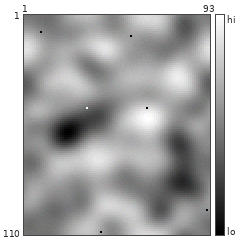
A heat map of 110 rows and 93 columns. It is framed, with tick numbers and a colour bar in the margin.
The bottom left is the calmest part. No row or column stands out. Six lone cells stand out: one far higher and five far lower than their neighbours.
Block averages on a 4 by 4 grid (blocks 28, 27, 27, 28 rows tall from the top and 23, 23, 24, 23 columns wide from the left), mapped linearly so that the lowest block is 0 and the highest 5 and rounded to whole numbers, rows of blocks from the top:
3443 / 3254 / 2440 / 2431
